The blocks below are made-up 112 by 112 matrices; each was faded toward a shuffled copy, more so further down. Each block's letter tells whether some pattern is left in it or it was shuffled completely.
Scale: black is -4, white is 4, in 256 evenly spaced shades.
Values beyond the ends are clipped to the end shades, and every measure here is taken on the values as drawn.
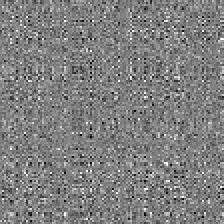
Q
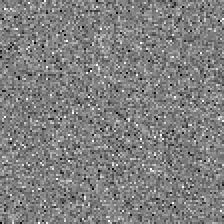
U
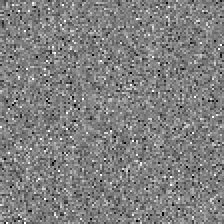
U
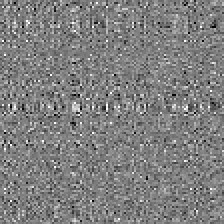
Q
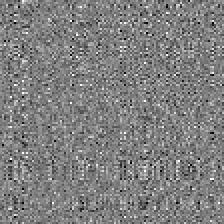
Q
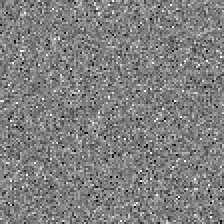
U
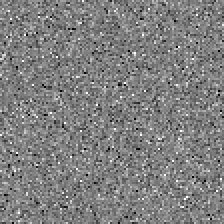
U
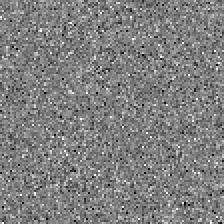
U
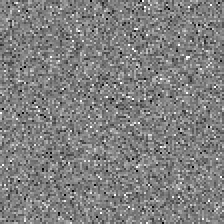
U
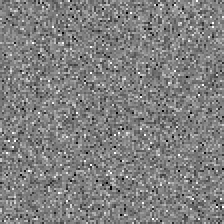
U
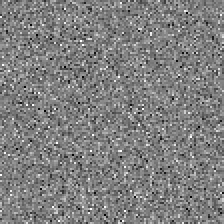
U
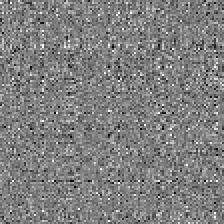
Q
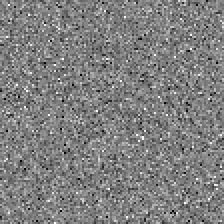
U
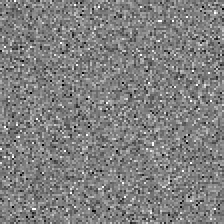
U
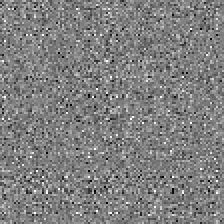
Q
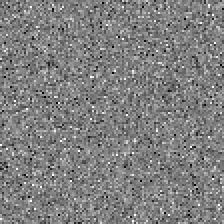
U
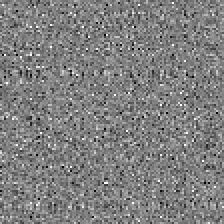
Q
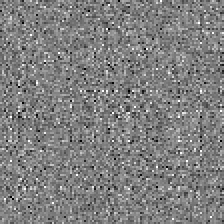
Q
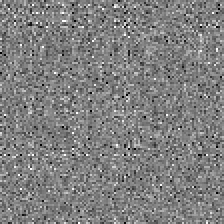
Q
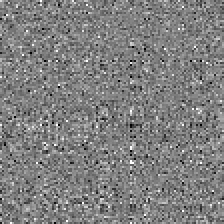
Q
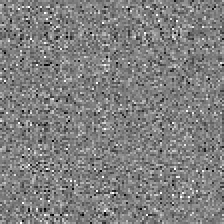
Q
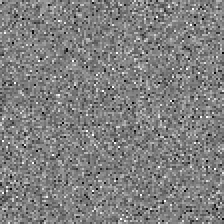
U
